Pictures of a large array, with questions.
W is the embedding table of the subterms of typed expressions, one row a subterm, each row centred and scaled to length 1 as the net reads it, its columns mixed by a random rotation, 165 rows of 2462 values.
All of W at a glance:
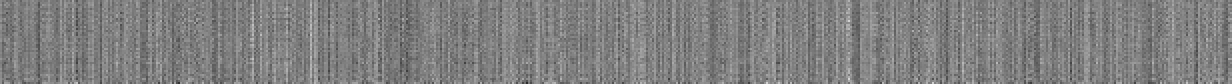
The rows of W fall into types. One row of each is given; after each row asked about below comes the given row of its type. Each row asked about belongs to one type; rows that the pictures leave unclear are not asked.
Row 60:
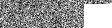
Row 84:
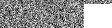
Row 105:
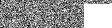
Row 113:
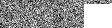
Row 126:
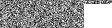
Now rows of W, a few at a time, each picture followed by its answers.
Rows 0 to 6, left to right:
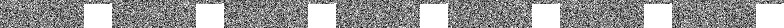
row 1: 84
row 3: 84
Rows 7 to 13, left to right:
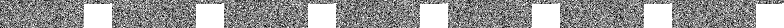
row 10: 60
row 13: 126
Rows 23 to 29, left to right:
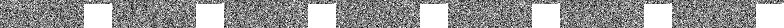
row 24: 60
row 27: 84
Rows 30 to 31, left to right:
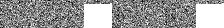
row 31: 113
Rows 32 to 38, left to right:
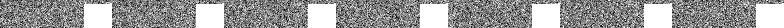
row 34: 84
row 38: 84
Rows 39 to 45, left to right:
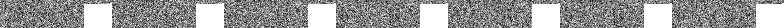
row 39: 60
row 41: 84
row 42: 113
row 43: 84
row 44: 113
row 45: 113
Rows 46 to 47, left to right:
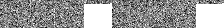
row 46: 126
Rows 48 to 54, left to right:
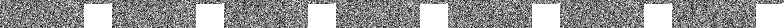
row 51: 84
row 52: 105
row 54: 60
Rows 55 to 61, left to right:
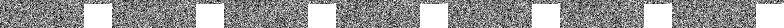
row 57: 126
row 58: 60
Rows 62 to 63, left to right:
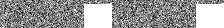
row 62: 60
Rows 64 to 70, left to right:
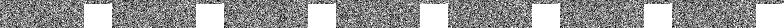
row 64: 126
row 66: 113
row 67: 105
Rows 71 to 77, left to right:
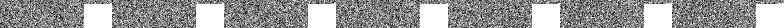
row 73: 60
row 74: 84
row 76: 60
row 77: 60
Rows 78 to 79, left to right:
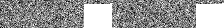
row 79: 60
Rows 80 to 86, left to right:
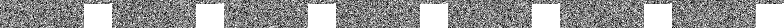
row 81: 60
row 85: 126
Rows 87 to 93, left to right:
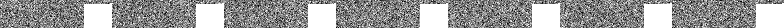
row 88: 60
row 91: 126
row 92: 60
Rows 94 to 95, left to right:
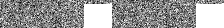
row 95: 105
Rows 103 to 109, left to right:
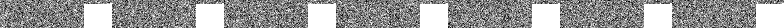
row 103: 60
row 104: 84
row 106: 113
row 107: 113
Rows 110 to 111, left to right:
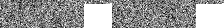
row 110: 60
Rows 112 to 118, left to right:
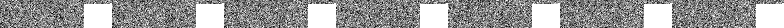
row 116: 60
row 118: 84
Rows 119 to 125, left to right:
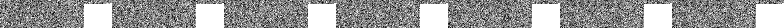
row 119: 60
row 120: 84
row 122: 84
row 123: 113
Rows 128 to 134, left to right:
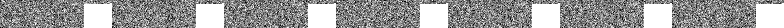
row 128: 105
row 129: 113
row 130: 84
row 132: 84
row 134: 113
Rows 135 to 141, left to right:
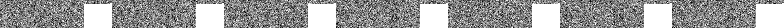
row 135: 126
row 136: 84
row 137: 105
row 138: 113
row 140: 113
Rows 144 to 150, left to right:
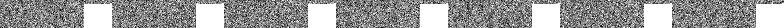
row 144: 84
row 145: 105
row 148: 60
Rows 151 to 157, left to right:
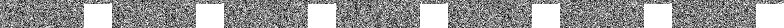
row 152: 113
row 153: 84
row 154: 60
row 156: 84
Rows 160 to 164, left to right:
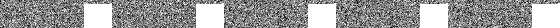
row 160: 105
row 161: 105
